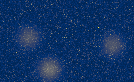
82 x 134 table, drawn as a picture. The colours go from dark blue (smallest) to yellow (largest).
Odd rows or columns: none. Slope: none. Bumps: three. Histogram: skewed, a long tail of high values. Mirror symmetry: none. Average level on the scale: 10%.
